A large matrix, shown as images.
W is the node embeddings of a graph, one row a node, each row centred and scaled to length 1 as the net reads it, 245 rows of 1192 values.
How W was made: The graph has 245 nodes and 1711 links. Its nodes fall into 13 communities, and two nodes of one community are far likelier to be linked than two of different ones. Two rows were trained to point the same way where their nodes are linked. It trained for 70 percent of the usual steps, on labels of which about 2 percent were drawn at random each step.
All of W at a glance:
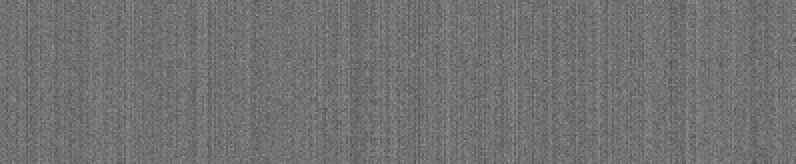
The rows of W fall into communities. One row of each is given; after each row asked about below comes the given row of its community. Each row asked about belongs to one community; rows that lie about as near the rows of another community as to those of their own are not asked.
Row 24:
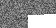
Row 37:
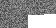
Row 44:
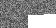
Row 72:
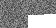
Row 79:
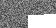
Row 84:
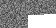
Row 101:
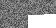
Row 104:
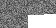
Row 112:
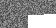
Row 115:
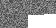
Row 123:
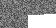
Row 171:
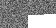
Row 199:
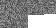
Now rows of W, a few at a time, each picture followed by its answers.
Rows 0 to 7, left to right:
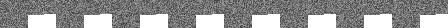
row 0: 101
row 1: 84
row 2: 199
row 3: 101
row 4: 115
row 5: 112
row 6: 79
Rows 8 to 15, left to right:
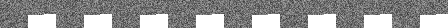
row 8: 112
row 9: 199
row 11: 44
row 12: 112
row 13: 24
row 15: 79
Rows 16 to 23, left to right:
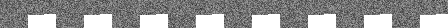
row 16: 72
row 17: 101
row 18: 79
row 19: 24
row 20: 79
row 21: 171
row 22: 37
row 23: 123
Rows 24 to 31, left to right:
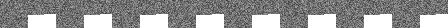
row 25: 104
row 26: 72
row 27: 112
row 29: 79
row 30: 24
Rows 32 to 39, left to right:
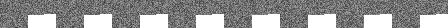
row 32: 112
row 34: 101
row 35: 104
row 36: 123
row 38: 24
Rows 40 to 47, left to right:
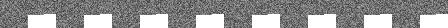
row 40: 199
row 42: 199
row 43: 171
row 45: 104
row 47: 112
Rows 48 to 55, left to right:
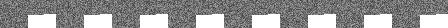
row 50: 171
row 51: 199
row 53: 24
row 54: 112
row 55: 44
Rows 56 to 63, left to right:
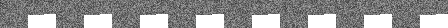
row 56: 72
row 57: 171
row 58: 84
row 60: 104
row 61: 84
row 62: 115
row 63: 44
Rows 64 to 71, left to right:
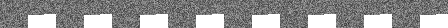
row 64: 171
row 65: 104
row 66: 101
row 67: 123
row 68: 199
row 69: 115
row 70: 123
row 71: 199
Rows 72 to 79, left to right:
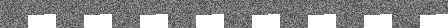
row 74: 112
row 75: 104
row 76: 72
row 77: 115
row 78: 199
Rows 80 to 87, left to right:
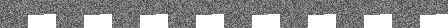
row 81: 79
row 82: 72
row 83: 79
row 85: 79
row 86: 115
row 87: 171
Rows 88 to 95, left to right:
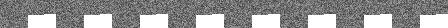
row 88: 72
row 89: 79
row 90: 199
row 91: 115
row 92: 101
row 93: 112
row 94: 101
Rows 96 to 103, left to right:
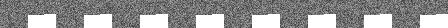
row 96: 199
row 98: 79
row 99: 104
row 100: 101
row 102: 37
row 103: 115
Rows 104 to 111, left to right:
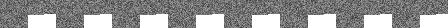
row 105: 44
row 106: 72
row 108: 84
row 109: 199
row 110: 112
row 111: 84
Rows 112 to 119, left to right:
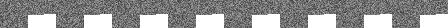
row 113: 199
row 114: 37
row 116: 44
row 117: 24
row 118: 72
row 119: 123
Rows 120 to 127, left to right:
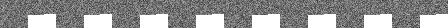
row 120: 199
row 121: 112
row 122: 123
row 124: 37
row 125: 101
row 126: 37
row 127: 104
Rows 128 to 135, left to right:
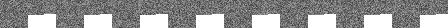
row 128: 84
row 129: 101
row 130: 112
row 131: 123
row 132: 24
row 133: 101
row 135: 24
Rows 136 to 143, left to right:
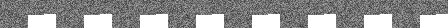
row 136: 37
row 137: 171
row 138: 72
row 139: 37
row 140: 112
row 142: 171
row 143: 104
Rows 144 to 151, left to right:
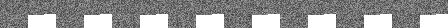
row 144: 101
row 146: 104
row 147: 72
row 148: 37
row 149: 72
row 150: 37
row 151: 37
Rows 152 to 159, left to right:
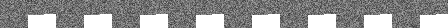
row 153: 171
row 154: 115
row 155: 24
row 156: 199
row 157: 112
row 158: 112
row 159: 79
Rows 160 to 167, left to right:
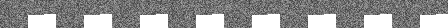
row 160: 101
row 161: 123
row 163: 84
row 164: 171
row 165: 24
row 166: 171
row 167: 84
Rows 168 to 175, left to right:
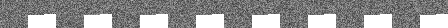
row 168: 171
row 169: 123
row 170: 37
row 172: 37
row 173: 72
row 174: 37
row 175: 72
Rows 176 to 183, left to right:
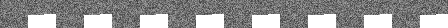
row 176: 123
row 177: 101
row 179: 199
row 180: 104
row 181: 44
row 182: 123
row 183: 84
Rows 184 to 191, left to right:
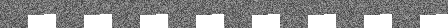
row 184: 37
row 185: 171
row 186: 84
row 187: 171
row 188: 123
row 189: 104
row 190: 84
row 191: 44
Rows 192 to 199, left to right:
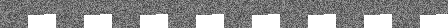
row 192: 199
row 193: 171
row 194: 112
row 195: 72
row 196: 84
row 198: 101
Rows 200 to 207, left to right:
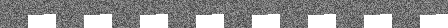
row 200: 101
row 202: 123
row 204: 24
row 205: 115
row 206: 123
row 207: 44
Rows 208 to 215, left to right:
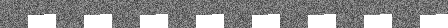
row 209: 112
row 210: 44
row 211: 37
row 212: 37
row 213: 44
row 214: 123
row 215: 44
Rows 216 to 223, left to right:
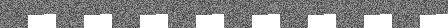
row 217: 84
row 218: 44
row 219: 84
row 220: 171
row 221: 37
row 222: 171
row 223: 24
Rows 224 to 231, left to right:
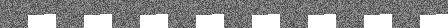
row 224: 115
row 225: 72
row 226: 112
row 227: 112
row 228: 123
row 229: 84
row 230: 171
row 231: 112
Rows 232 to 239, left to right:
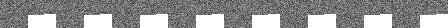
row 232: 171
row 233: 171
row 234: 84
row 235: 72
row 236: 37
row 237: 123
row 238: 115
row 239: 123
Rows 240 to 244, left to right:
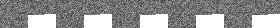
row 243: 44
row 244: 104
